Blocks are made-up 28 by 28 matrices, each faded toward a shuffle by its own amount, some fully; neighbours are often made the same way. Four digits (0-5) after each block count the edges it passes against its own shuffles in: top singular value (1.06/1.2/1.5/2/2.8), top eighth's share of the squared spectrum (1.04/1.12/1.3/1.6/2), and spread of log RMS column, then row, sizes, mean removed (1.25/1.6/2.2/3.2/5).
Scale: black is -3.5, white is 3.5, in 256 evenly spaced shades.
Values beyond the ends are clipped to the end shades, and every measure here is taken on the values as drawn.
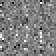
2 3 2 0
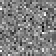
0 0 0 0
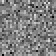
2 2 0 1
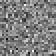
2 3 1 1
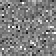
0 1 0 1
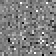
0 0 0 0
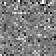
1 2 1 2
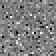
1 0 0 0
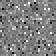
0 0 0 1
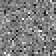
0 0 0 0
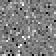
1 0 0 0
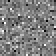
0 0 0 0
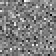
0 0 0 0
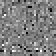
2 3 0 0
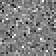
0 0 0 0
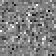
2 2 0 0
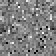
2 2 0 0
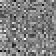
3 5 2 2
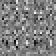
3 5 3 2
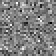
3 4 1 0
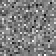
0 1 0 0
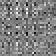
3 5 2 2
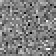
1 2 0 0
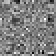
3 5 2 2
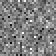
1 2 0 0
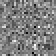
3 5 2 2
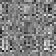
3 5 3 2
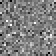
2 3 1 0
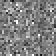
2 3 1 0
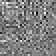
3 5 2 2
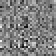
3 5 2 2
